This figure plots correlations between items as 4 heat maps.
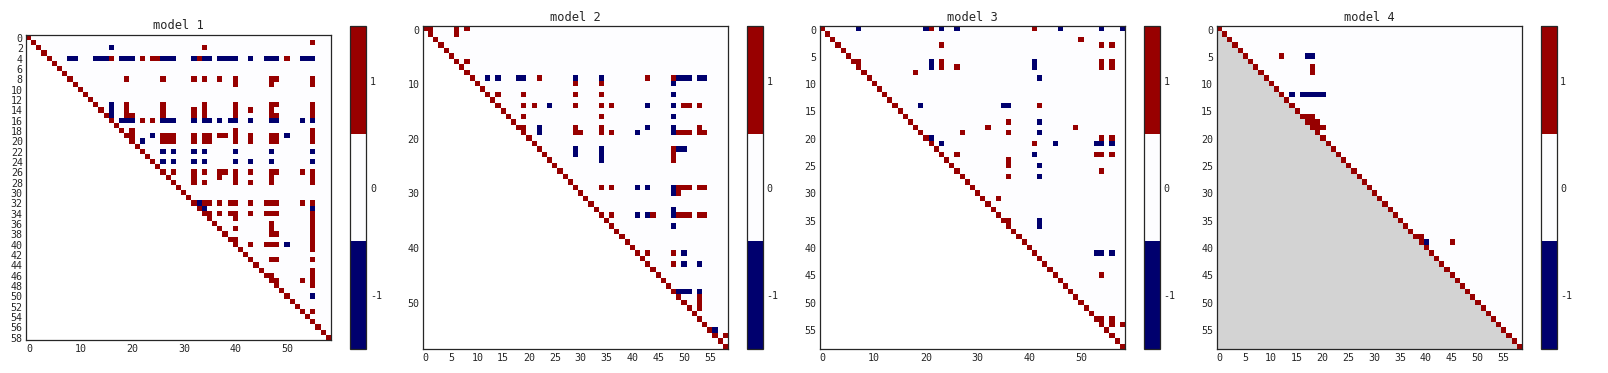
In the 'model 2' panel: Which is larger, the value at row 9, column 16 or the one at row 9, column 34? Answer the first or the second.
the first
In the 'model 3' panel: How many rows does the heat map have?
59
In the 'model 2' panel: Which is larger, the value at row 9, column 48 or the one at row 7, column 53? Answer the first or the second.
the first
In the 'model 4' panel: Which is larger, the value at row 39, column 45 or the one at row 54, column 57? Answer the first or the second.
the first
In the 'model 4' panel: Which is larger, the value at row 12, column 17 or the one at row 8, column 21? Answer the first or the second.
the second
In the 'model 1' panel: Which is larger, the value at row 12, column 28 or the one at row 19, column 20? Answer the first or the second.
the second
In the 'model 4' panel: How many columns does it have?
59
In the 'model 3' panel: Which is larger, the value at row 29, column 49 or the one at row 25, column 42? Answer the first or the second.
the first
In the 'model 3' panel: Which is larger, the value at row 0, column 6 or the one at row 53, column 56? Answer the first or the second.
the second
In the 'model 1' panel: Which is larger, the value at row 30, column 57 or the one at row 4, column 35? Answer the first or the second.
the first
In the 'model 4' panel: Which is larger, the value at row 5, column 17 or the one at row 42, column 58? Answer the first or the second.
the second
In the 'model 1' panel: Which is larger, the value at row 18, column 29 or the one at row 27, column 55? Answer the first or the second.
the second
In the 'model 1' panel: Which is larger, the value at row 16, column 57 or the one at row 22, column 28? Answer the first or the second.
the first
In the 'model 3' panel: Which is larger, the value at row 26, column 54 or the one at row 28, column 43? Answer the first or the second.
the first
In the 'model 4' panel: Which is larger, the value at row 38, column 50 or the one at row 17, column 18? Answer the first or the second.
the second
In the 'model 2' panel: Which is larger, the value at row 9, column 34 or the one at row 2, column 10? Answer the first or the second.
the second
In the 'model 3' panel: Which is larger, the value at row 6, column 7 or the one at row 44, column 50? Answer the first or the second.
the first
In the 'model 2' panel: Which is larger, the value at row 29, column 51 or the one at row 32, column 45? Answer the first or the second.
the first
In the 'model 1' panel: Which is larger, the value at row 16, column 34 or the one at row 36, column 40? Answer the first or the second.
the second
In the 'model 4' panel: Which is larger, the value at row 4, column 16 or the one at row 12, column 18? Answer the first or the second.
the first
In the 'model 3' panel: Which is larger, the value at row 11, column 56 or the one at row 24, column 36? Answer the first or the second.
the second
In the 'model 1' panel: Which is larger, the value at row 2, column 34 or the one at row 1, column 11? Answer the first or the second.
the first
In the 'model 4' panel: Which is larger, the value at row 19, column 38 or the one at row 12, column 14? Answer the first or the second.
the first
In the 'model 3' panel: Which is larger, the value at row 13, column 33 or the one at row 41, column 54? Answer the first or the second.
the first
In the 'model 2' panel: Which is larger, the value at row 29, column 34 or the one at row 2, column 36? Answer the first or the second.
the first
